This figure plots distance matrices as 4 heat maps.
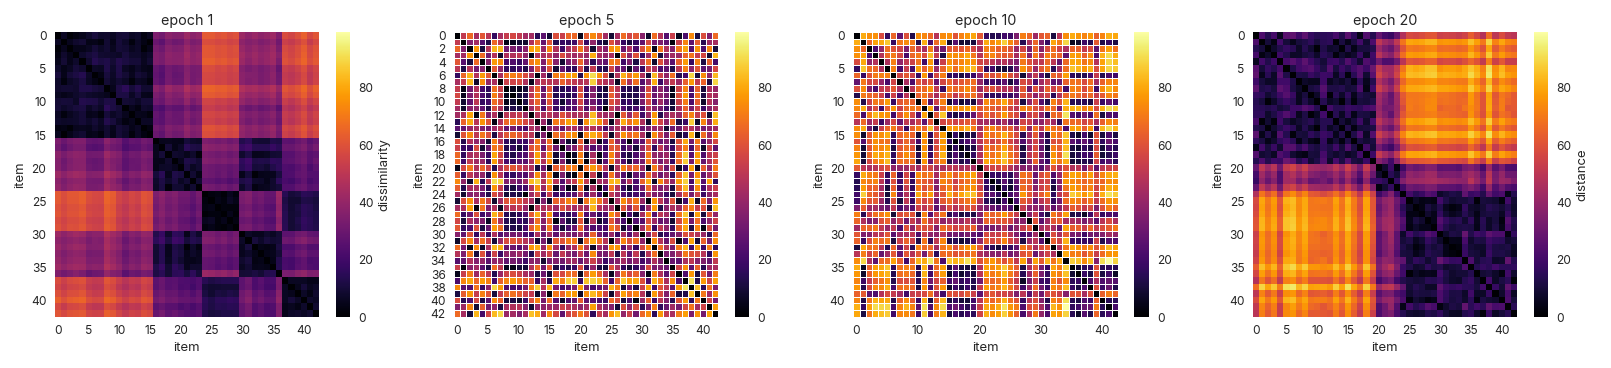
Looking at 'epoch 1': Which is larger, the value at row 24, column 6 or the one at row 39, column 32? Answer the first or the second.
the first
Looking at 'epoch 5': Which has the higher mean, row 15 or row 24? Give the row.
15
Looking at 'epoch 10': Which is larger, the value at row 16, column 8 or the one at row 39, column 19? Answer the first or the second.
the first
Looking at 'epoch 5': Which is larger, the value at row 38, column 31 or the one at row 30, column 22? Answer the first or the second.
the first
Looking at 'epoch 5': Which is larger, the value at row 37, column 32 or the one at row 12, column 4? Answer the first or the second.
the first
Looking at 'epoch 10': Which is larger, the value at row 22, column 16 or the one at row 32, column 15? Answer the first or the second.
the second
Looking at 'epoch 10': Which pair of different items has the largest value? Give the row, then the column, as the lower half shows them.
41, 34
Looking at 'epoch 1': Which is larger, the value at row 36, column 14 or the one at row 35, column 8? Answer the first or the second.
the second
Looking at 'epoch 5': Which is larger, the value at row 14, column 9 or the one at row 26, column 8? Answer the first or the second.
the second
